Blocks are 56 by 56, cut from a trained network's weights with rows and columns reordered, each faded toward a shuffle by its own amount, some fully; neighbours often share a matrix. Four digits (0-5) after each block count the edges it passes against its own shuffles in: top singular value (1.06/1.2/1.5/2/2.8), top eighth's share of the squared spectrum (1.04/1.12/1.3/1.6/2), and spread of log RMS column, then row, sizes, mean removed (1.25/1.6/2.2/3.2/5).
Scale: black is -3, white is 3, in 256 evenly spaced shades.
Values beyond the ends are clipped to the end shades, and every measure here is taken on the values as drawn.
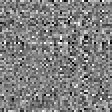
3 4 2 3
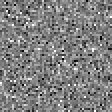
0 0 0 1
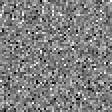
0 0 0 0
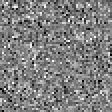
2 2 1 1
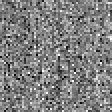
2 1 0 1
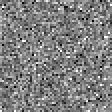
0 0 0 0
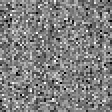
2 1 1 0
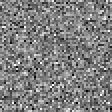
2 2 0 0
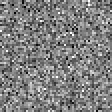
0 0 0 0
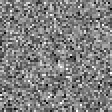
1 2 0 0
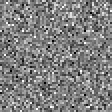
2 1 0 0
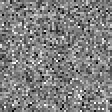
0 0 0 0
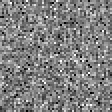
1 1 0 0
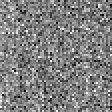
1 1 0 0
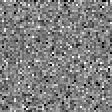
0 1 0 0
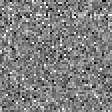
2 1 0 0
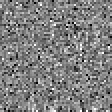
2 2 1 0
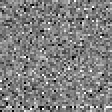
2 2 0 1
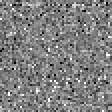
1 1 0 1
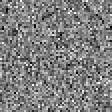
1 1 0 0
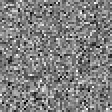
2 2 1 0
